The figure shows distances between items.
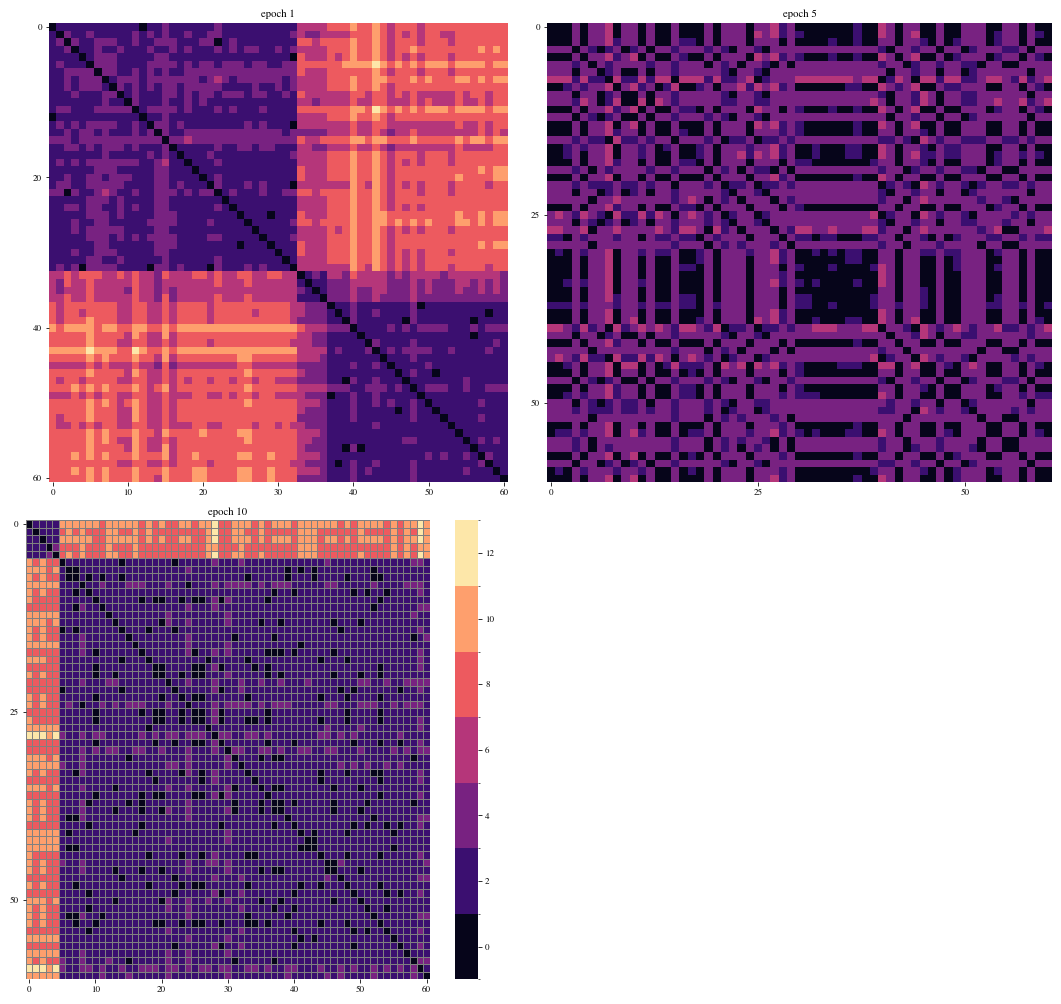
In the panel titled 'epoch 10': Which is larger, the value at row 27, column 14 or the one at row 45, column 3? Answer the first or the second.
the second
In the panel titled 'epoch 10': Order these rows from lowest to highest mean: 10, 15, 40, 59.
40, 10, 15, 59
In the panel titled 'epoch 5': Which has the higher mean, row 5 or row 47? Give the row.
5
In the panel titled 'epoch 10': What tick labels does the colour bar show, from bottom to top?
0, 2, 4, 6, 8, 10, 12
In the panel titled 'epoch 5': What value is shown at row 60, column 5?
4
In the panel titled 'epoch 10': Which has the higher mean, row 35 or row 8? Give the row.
8
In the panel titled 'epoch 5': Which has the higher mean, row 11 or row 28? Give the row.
28
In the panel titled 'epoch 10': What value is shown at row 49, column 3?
8
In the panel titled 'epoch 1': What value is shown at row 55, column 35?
4
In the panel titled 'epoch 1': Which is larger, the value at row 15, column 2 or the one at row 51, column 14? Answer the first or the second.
the second
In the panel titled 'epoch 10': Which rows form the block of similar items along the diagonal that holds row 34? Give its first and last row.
5 to 60
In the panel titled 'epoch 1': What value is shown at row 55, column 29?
8
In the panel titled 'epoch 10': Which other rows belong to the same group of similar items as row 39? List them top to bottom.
5, 6, 7, 8, 9, 10, 11, 12, 13, 14, 15, 16, 17, 18, 19, 20, 21, 22, 23, 24, 25, 26, 27, 28, 29, 30, 31, 32, 33, 34, 35, 36, 37, 38, 40, 41, 42, 43, 44, 45, 46, 47, 48, 49, 50, 51, 52, 53, 54, 55, 56, 57, 58, 59, 60
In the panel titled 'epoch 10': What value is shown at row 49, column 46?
2
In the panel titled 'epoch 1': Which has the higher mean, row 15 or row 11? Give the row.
15
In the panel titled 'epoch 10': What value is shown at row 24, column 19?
2
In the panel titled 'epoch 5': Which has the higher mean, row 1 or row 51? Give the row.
51
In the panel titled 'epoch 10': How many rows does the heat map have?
61
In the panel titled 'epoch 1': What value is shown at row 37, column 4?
8
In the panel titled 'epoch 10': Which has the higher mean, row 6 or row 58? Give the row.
58
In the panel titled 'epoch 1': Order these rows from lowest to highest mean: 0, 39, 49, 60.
0, 49, 39, 60
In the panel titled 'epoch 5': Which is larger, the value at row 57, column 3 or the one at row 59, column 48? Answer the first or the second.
the first
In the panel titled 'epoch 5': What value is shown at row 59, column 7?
4
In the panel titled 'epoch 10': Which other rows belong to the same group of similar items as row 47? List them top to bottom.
5, 6, 7, 8, 9, 10, 11, 12, 13, 14, 15, 16, 17, 18, 19, 20, 21, 22, 23, 24, 25, 26, 27, 28, 29, 30, 31, 32, 33, 34, 35, 36, 37, 38, 39, 40, 41, 42, 43, 44, 45, 46, 48, 49, 50, 51, 52, 53, 54, 55, 56, 57, 58, 59, 60
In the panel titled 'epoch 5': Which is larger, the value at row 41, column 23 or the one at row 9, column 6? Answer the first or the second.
the first
